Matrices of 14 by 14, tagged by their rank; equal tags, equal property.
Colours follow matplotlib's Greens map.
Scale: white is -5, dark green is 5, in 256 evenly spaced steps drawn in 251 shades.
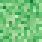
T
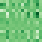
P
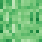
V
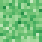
T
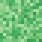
T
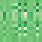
P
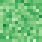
T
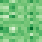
P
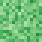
T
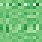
P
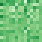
V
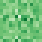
V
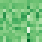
V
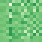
V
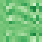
P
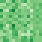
V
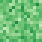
T
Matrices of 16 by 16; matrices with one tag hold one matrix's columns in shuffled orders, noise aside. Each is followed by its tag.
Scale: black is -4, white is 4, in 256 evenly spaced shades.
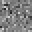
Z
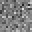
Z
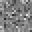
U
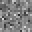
U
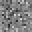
U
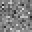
Z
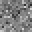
Z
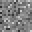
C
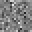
C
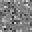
C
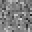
U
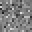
Z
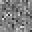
U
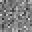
U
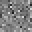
Z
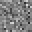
C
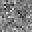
Z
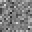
C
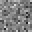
C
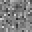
U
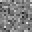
C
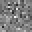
Z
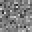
Z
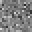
Z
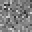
Z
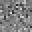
Z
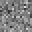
Z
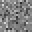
C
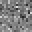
Z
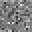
C
